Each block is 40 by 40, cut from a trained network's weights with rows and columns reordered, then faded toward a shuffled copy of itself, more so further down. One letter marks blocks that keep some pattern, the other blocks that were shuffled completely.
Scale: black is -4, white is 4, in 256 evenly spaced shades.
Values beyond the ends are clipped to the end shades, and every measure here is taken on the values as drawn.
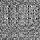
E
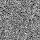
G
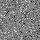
G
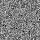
G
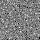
G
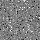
G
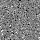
G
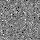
G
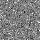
G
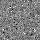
G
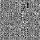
E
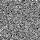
G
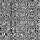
E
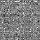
E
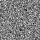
G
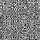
E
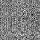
E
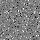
G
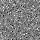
G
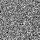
G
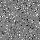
G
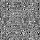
E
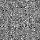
E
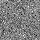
G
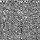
E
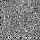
E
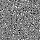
G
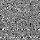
E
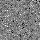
G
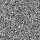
G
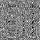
E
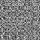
E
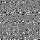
E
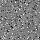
G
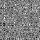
E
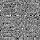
E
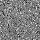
G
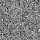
G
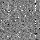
E
